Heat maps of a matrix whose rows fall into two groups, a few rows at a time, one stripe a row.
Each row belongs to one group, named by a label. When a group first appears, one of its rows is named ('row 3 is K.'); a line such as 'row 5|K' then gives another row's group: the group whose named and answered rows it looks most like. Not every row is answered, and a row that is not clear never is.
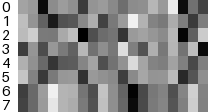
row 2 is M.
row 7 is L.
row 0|M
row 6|L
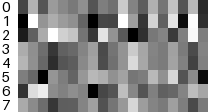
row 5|M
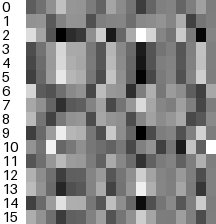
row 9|L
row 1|M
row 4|L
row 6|M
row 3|L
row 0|L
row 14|L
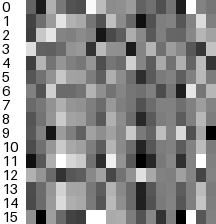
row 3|M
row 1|L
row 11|L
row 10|L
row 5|L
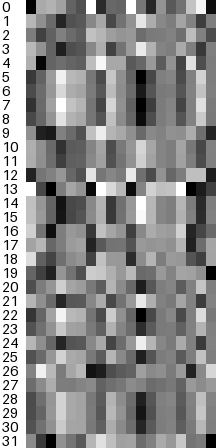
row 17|M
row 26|M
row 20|L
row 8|L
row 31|M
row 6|L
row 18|M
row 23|L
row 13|M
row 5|L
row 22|L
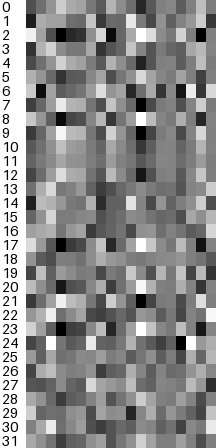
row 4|L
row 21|L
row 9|L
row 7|L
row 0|L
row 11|L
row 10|L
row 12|L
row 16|M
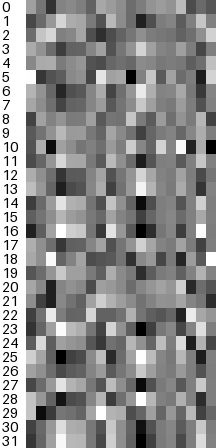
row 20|M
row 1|L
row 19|L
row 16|L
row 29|M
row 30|L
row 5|M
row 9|L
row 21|M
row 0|M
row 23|L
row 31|L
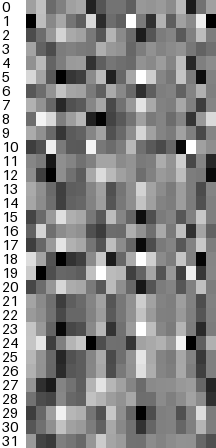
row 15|L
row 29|L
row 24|M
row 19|M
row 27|M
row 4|M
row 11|M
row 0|M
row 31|M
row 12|M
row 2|L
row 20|L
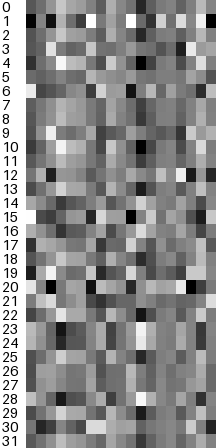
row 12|M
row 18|L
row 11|L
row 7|L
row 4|L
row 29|L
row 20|M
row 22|L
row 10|L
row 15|M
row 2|L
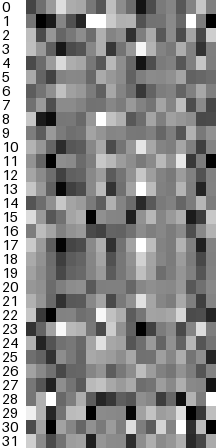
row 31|M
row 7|M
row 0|L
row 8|M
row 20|M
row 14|L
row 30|M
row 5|M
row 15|M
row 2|M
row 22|M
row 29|M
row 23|L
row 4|L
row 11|M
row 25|M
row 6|L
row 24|M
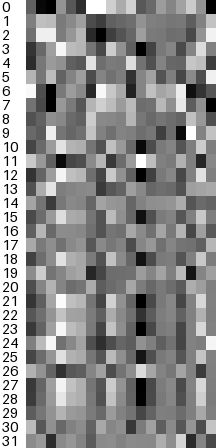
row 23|L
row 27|L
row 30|M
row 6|M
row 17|M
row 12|L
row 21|L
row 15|L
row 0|M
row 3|L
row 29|L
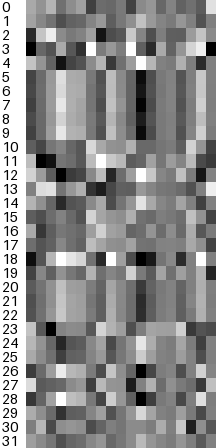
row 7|L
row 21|L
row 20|L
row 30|M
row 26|L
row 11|M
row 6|L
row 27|M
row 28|L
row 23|M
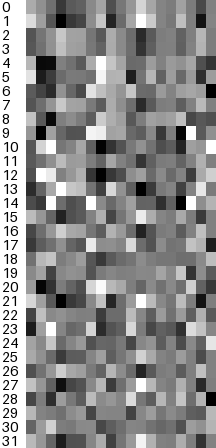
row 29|M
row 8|M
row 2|L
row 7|L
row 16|L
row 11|L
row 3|L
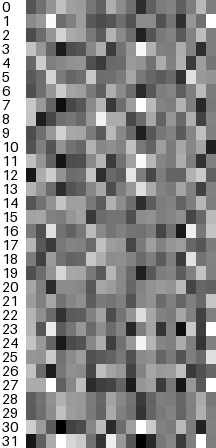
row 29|L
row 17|M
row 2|L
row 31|L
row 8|M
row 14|L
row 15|M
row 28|L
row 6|L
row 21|M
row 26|M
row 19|L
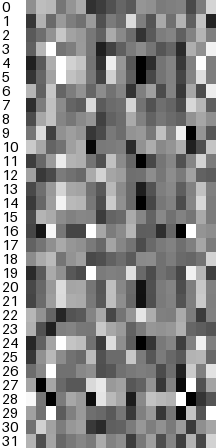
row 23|M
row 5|L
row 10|M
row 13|L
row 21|L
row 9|M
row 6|M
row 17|L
